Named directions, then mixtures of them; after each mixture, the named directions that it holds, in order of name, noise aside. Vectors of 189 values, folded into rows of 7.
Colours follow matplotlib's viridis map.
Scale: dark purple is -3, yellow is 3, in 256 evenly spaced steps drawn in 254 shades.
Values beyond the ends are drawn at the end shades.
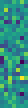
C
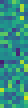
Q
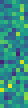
Q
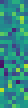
C, Q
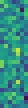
Q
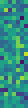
C, Q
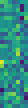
Q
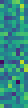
Q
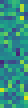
Q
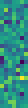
C
